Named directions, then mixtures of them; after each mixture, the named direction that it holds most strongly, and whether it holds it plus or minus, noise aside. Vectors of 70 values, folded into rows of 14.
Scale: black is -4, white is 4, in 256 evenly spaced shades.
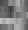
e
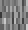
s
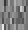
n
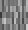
s, plus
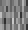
s, minus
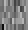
n, minus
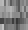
e, minus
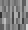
s, plus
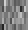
n, minus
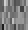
n, minus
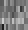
n, minus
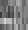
e, plus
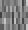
s, plus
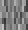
s, minus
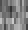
e, plus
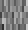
s, plus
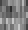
e, plus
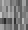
s, minus
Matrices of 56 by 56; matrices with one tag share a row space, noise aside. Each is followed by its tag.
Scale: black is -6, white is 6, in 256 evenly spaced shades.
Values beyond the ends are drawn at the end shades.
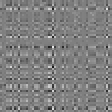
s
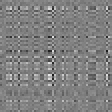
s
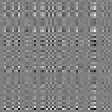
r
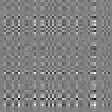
r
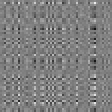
r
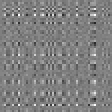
r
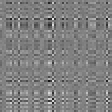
s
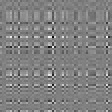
s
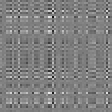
s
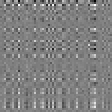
r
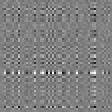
r
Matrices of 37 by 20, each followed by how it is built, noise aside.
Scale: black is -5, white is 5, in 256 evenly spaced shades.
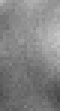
smooth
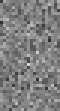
noise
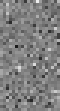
noise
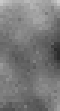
smooth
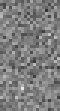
noise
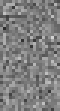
noise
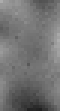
smooth
